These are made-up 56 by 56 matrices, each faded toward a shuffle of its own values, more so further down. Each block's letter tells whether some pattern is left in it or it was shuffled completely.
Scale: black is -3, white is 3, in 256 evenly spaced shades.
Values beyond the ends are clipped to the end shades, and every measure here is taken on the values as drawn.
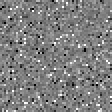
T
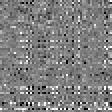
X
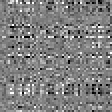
X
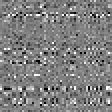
X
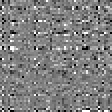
X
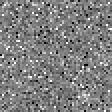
T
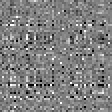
X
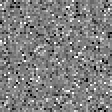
T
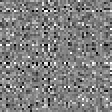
X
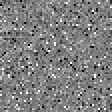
T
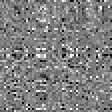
X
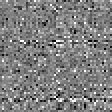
X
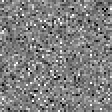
T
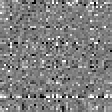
X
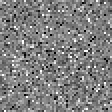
T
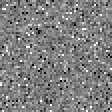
T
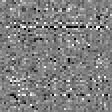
X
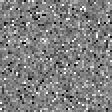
T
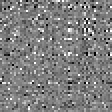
X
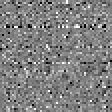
X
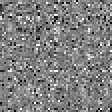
X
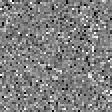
T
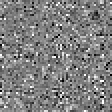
X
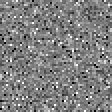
T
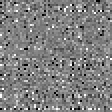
X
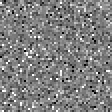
T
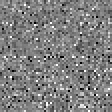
X
